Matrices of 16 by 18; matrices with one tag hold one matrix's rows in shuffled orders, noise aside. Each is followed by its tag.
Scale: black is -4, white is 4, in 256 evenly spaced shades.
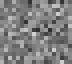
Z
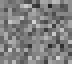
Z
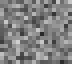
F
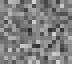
Z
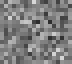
Z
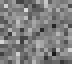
F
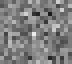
Z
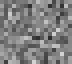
Z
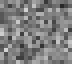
F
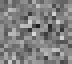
Z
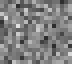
F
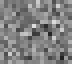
Z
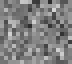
Z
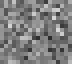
Z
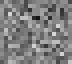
Z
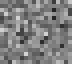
F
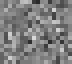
Z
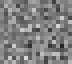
Z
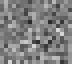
Z
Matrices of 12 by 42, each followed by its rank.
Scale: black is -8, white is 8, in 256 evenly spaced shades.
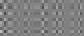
one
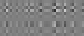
one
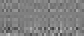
two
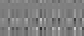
one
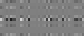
one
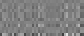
two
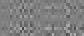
two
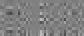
two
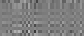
two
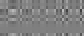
one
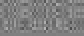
two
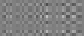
one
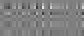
one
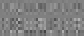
two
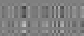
one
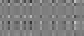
one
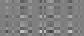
one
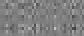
two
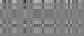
one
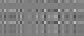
one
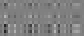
one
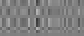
one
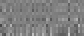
two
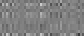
two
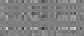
two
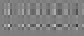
one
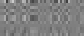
two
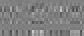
two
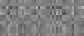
two
